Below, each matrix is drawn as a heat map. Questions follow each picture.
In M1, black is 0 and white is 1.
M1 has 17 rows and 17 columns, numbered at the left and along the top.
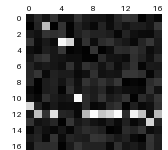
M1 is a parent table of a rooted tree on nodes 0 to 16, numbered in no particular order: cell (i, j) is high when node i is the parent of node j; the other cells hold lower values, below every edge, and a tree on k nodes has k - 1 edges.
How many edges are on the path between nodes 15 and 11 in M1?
3
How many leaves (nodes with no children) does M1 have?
11
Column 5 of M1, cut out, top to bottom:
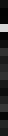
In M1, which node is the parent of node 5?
3
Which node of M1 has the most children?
12
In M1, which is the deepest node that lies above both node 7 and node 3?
12
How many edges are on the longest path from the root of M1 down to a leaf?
2
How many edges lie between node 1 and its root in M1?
1
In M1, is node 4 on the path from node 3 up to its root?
no
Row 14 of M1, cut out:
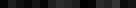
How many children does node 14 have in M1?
0
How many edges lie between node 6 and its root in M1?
2
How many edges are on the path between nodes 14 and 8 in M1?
2
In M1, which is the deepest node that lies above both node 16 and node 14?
12
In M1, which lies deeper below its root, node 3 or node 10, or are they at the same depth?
the same depth
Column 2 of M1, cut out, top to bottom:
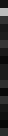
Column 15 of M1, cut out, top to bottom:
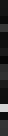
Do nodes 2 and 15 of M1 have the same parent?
no
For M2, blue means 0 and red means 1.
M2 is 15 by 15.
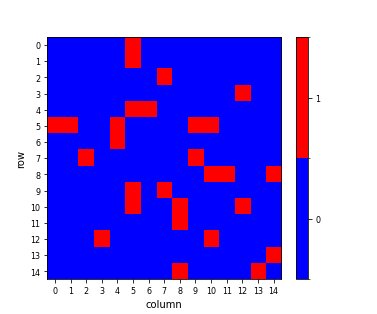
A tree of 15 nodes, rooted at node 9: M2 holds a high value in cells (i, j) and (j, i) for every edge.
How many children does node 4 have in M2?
1
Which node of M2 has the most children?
5
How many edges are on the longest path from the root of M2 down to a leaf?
5
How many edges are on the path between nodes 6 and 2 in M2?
5
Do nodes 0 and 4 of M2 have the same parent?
yes
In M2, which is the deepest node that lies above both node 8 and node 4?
5
